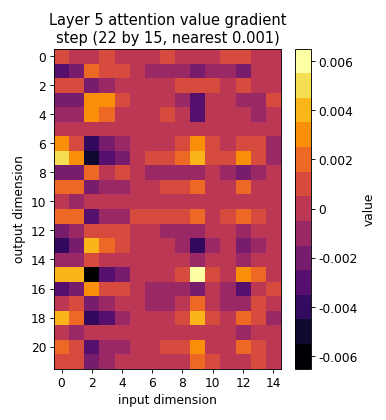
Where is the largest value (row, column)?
15 9
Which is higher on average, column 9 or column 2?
column 9
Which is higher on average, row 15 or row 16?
row 15
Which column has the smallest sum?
2
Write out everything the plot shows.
Title: Layer 5 attention value gradient step (22 by 15, nearest 0.001)
x-axis: input dimension, ticks 0 2 4 6 8 10 12 14
y-axis: output dimension, ticks 0 2 4 6 8 10 12 14 16 18 20 (0 at the top)
Colour bar: value, ticks -0.006 -0.004 -0.002 0 0.002 0.004 0.006
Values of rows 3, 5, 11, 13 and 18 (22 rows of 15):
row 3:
-0.002 -0.002 0.003 0.003 0.001 0 0 0 -0.001 -0.003 0 0 -0.001 -0.001 0.001
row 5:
0 0 0 0 0 0 0 0 0 0 0 0 0 0 0
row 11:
0.002 0.002 -0.003 -0.001 -0.001 0.001 0.001 0.001 0.001 0.002 0 0.001 0.002 0.001 0
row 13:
-0.004 -0.002 0.004 0.002 0.001 0 0 0 -0.001 -0.004 -0.001 0 -0.002 -0.001 0
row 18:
0.004 0.002 -0.004 -0.003 -0.001 0 0 0 0.001 0.004 0.001 0 0.002 0.001 -0.001
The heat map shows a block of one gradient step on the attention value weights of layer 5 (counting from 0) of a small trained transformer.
